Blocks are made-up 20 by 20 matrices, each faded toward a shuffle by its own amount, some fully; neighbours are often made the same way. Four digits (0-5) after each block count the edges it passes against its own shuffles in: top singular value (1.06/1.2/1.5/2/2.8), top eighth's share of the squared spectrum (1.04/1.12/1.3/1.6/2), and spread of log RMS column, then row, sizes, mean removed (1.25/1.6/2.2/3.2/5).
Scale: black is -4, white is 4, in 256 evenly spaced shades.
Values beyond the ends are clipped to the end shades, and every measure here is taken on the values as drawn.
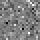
0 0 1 0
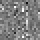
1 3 2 0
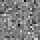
0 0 0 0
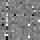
2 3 1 0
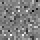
0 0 0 0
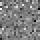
1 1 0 0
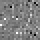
1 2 1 0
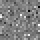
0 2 0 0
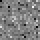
0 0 0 0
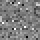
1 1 0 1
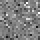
0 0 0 0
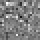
3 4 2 2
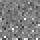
2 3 0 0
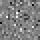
0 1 0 0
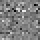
2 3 1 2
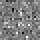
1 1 0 0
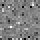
1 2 0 0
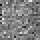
2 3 0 1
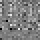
3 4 1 2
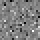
0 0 1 0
